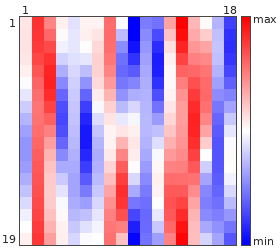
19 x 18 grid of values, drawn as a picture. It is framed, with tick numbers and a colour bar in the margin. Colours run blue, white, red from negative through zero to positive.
The grain runs up and down. Overall the values sit about 50% of the way up the scale. The ninth with the lowest average is the top middle. There is no overall slope.
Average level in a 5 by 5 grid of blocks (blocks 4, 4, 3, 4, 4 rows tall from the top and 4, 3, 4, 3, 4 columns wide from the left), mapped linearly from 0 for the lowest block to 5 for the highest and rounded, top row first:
5 3 1 3 2 / 4 1 1 2 3 / 3 0 2 3 3 / 3 0 3 5 2 / 4 2 2 5 1
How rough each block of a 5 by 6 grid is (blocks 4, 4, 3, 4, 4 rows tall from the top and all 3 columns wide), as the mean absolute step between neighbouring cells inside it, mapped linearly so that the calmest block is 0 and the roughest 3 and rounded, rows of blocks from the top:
102122 / 112112 / 221113 / 212102 / 201110
